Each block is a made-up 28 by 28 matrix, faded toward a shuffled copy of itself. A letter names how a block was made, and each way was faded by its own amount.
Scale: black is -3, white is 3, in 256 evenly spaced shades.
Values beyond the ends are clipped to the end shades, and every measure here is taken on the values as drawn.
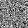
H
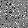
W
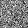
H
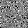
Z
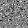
Z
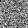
H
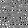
W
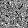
H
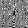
W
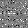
W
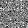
Z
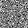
H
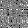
W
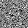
H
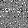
Z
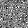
Z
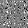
W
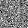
H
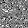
Z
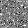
Z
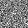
H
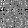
W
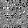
W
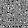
W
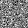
H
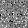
Z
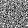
H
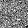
H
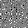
W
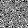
Z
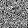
H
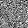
H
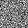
H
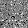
Z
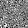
Z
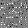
W
